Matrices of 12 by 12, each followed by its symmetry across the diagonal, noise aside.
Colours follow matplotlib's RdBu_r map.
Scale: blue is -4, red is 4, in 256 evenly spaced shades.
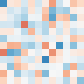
symmetric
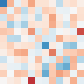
symmetric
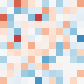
symmetric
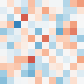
antisymmetric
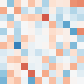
antisymmetric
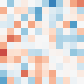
antisymmetric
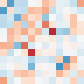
symmetric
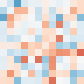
symmetric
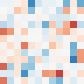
antisymmetric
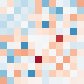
symmetric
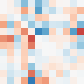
antisymmetric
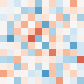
symmetric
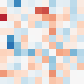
antisymmetric
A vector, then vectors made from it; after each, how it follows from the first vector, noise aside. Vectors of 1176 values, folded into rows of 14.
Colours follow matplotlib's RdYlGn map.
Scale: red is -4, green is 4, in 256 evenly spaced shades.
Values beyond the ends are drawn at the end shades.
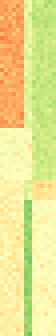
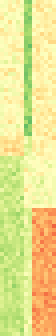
reversed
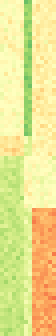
reversed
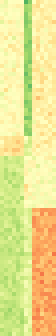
reversed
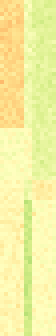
shrunk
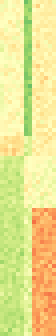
reversed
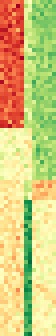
scaled up
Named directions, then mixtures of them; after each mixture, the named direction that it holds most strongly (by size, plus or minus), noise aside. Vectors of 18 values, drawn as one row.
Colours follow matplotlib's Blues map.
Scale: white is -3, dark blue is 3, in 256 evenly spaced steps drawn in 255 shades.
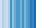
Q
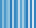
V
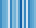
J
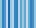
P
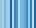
V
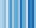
Q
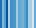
P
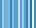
V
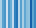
P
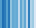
Q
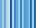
V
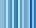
V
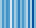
V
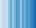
Q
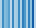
V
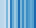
Q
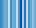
J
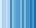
Q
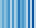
V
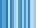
J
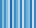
V
